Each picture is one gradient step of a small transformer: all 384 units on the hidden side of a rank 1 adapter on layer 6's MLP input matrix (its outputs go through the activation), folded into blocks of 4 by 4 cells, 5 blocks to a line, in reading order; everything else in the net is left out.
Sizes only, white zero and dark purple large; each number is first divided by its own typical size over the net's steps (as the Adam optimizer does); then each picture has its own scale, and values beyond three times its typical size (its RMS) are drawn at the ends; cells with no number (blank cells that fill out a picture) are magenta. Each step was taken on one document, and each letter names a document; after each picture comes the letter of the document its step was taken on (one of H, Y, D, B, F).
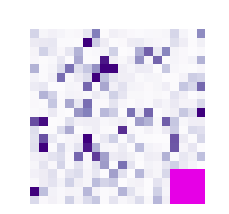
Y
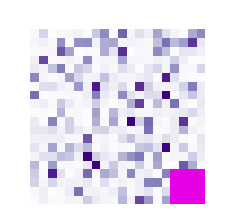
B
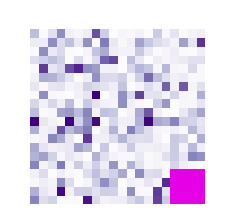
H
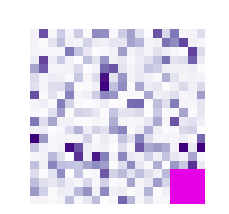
B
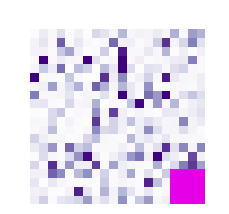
B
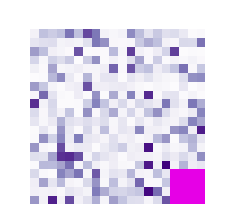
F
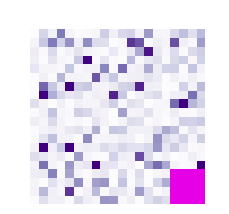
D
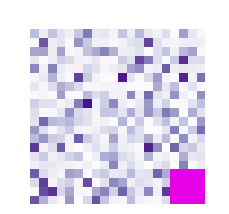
F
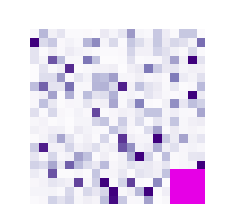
D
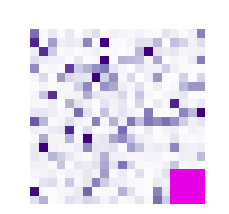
Y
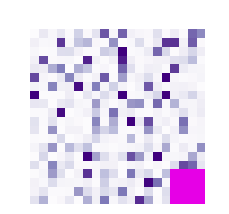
B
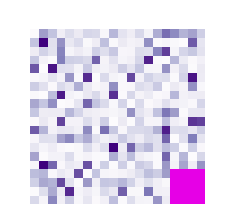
F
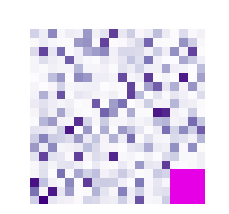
F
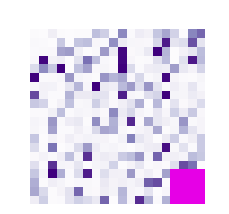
B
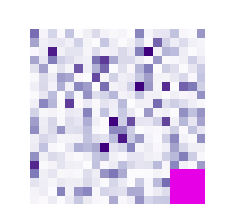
H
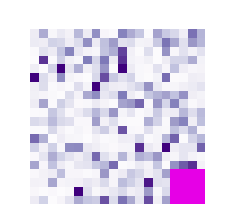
B
